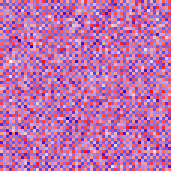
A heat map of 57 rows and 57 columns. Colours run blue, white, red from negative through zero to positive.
On average the colour sits 50% of the way up the scale. No overall slope runs across the table. A checkerboard runs through the table. The histogram has two humps. No single row or column stands out from its neighbours.
